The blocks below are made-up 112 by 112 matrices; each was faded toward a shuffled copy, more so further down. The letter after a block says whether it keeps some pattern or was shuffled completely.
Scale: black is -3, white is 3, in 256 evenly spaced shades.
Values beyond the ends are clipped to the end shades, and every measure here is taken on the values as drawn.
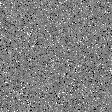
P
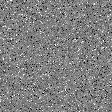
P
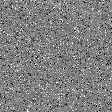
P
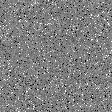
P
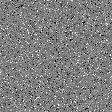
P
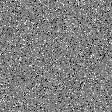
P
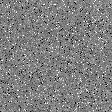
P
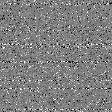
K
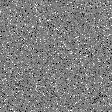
P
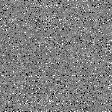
K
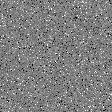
P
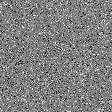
P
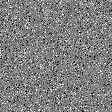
P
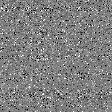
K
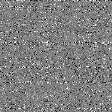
K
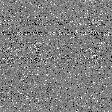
K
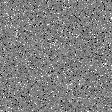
P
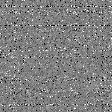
K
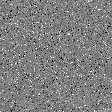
P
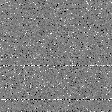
K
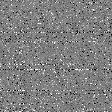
K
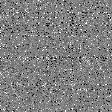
K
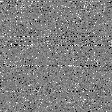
K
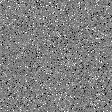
P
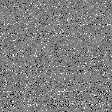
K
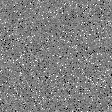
P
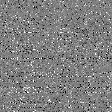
K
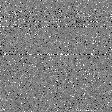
K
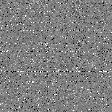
K
